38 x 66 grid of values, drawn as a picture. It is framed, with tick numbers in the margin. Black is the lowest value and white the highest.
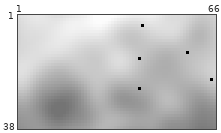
Lone odd cells: 5, each lower than its neighbours. Slope: up to the top. Ninth with the lowest average: bottom left. Calmest part: top left.
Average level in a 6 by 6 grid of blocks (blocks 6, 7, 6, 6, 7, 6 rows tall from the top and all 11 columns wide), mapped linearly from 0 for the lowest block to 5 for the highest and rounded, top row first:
455443 / 444333 / 433323 / 323222 / 102121 / 102210
